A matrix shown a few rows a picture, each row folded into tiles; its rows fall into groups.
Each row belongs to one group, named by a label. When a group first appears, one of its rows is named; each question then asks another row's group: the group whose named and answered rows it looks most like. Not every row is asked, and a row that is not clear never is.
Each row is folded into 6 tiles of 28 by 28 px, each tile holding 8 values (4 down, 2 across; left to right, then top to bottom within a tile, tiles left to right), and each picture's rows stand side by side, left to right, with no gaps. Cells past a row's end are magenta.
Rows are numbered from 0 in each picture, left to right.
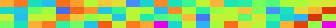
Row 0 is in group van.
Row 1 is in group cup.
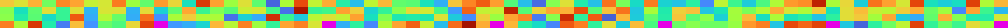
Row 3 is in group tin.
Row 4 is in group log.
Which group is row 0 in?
van
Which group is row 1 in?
cup
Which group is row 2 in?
cup
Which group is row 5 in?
cup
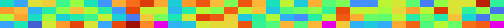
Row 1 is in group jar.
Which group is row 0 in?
cup
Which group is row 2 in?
tin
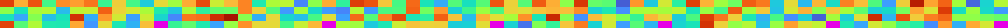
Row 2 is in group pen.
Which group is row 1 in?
pen
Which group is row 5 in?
van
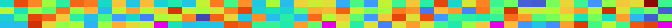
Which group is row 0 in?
jar
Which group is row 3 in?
tin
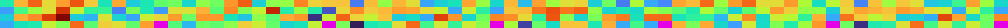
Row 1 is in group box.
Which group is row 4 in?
van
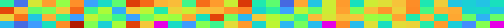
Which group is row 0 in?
cup
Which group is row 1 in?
cup
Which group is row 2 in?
tin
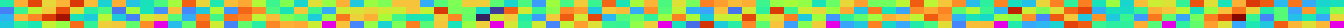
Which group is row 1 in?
van
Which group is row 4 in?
van
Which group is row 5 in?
van
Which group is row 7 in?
jar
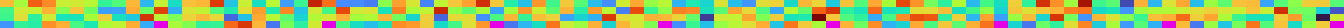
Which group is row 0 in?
cup
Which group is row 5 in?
van
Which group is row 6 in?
cup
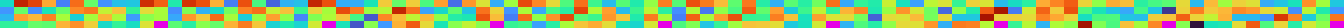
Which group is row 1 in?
pen
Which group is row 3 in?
pen
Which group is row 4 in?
pen
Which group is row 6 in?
jar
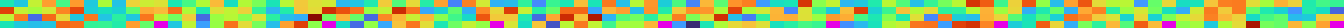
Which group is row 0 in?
cup
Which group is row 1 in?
cup
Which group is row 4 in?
box
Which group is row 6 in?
van
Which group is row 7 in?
jar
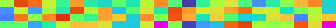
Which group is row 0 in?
pen
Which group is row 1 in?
tin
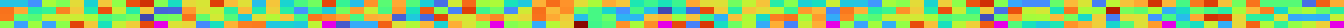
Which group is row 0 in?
log
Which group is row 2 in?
box
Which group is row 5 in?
log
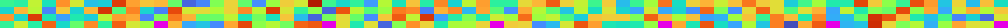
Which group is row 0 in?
box
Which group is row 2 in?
log
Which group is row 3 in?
pen
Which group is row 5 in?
jar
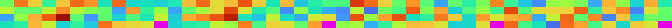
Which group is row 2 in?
pen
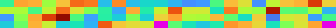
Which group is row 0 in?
jar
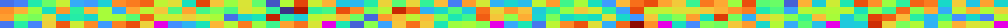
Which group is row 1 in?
cup
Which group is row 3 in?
cup
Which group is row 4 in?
cup
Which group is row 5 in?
jar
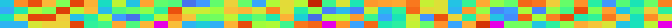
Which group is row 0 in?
jar
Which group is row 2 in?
van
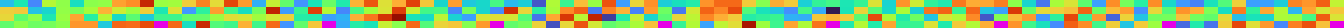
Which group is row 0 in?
log
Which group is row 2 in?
jar
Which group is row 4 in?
jar
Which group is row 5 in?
box
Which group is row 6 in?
tin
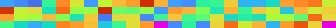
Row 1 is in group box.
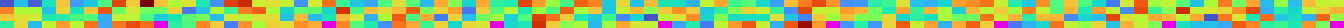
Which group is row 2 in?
tin
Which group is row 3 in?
jar
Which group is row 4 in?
cup
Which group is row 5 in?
box
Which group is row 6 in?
box
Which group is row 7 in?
cup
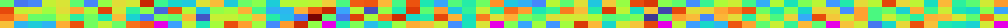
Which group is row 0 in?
tin
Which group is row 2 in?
pen
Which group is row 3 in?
log
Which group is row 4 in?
tin
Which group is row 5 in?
pen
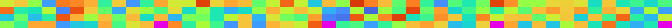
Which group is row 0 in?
van
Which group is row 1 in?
van
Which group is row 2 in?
pen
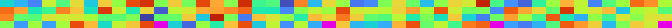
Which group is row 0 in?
log
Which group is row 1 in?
cup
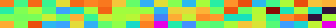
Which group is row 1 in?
box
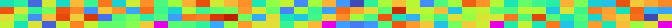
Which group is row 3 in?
box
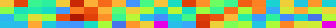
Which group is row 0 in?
van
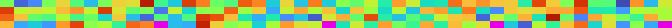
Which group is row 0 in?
tin
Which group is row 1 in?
jar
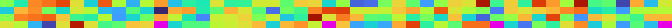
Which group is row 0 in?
pen
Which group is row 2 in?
tin
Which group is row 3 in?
cup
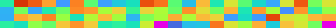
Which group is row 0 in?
pen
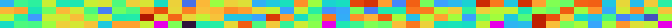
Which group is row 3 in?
jar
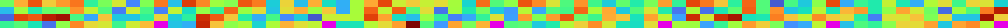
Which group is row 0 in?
pen
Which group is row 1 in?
jar
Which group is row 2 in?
jar
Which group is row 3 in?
pen
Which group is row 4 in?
pen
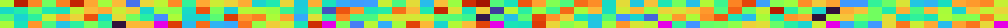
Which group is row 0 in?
van
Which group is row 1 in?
van
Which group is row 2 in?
log
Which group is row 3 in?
jar
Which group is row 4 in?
box
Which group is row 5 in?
box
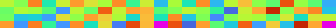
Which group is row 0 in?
van
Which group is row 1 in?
van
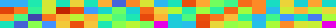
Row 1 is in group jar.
